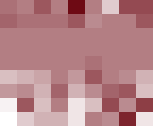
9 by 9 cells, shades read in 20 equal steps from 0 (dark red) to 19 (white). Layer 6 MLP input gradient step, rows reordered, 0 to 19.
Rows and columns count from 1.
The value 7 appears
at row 2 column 1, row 7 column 4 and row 7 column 7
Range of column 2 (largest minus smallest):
9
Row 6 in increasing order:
6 9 9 10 11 12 13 13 14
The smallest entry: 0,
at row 1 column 5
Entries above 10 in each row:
1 0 0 0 0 5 4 4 6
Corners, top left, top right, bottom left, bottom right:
8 5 19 17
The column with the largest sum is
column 1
